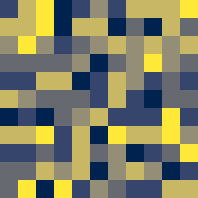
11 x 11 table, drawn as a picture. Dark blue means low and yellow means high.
Neither half mirrors the other. The middle right is the ninth with the lowest average. On average the colour sits 50% of the way up the scale. There is no seam. The top right is the ninth with the highest average.
